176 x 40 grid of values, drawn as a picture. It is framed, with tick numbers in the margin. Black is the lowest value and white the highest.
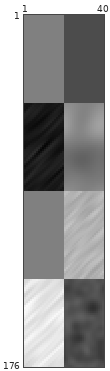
The table splits into 4 rows of 2 panels. Panel 1,1: middling, flat. Panel 1,2: low, flat. Panel 2,1: very low, slanting up to the right, faint in contrast. Panel 2,2: middling, smooth. Panel 3,1: middling, flat. Panel 3,2: high, slanting up to the right, faint in contrast. Panel 4,1: very high, slanting up to the right, faint in contrast. Panel 4,2: low, blotchy, faint in contrast.
